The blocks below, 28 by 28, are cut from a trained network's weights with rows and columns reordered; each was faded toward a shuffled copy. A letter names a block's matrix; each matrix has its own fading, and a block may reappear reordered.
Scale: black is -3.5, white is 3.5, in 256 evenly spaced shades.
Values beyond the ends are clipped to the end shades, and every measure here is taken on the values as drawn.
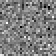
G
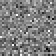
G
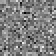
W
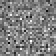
G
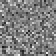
W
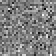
W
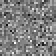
G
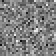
W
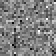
G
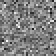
W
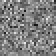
W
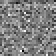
G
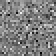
G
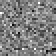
W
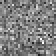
G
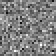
G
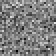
G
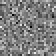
G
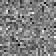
G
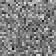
W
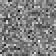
G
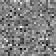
G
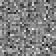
G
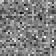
G
